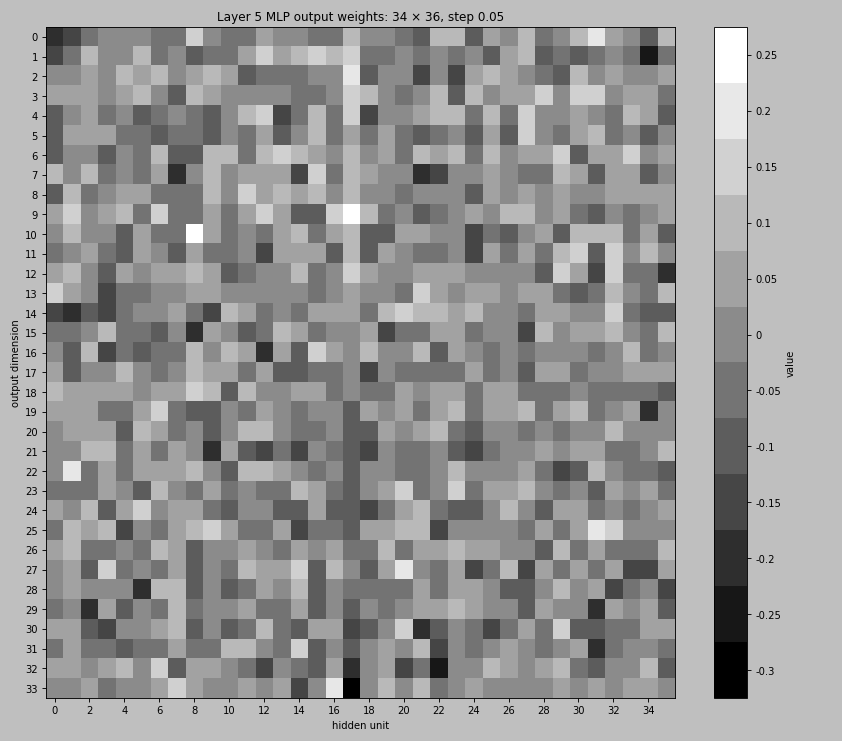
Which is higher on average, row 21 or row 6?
row 6
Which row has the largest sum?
3
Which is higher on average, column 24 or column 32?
column 32
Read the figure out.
Title: Layer 5 MLP output weights: 34 × 36, step 0.05
x-axis: hidden unit, ticks 0 2 4 6 8 10 12 14 16 18 20 22 24 26 28 30 32 34
y-axis: output dimension, ticks 0 1 2 3 4 5 6 7 8 9 10 11 12 13 14 15 16 17 18 19 20 21 22 23 24 25 26 27 28 29 30 31 32 33 (0 at the top)
Colour bar: value, ticks -0.3 -0.25 -0.2 -0.15 -0.1 -0.05 0 0.05 0.1 0.15 0.2 0.25
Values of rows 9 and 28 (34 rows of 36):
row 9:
0.05 0.15 0 0.05 0.1 -0.05 0.15 -0.05 -0.05 0.05 -0.05 0.05 0.15 0.05 -0.1 -0.1 0.15 0.25 0.1 -0.05 0 -0.1 -0.05 0 0.05 0 0.1 0.1 0 0.05 -0.05 -0.1 0 -0.05 0 0.05
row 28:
0 0.05 0 0 0 -0.2 0.1 0.1 -0.1 0 -0.1 -0.05 0.05 0 0.1 -0.1 0 -0.05 -0.05 -0.05 -0.05 0.05 -0.05 0.05 0.05 0 -0.1 -0.1 0 0.1 0 0.05 -0.15 -0.05 0 -0.15
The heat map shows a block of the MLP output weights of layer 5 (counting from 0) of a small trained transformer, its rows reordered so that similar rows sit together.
